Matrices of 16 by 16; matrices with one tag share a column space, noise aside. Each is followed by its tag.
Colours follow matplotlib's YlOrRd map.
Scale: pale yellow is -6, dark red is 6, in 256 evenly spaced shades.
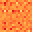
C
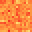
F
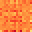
F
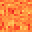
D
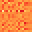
C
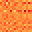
C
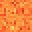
D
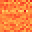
C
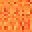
D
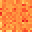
F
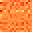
C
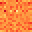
C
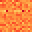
C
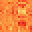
D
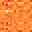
C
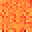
F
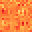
D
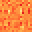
D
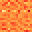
C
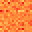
C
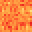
D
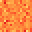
F
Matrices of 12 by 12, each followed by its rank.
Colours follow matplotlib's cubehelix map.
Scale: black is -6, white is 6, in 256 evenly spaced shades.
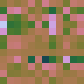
two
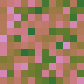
full rank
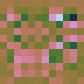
two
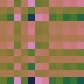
one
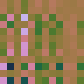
two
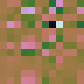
two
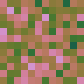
full rank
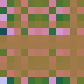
one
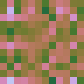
two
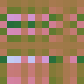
one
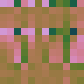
two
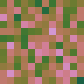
full rank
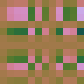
one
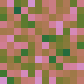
full rank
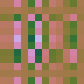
one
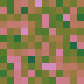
full rank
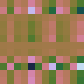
one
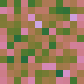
full rank
